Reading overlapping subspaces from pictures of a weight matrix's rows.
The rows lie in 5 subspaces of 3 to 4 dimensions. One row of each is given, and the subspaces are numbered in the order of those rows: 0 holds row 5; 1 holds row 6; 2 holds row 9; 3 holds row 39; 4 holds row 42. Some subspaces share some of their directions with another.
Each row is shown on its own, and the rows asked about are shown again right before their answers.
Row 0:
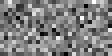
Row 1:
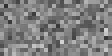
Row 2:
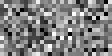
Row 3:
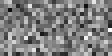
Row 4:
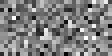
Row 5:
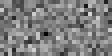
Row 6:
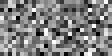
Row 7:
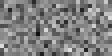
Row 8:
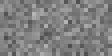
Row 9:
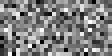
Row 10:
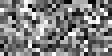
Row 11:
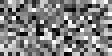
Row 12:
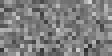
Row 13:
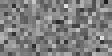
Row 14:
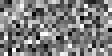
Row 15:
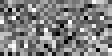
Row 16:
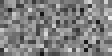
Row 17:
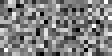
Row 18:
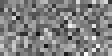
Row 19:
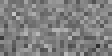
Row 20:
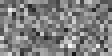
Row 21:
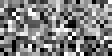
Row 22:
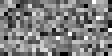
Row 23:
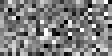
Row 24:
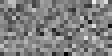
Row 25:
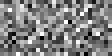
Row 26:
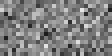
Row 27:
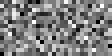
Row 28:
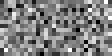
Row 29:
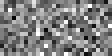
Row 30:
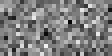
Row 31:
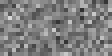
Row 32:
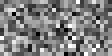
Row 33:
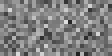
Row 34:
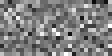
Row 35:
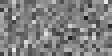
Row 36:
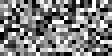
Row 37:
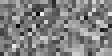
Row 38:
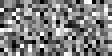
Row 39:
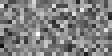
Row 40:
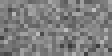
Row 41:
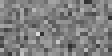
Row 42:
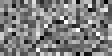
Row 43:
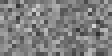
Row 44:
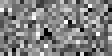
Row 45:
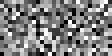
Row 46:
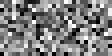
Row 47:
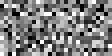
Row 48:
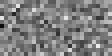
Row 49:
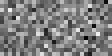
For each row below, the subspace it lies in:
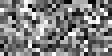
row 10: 2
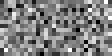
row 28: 1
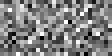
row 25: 0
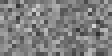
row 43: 1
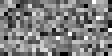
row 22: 0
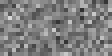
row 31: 4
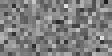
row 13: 4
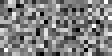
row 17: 1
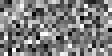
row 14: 0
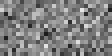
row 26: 4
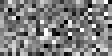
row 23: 2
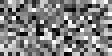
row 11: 0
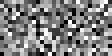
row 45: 2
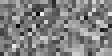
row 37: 1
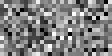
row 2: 2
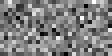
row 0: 0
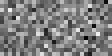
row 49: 1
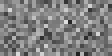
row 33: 0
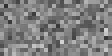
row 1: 3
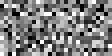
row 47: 2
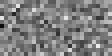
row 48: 0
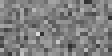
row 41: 3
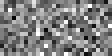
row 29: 3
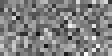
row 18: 3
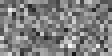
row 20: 3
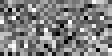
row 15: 4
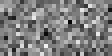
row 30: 4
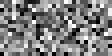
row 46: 2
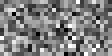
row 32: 3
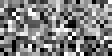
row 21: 3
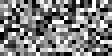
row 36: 4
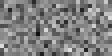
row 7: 3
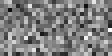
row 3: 0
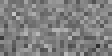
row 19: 3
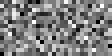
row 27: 2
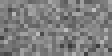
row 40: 3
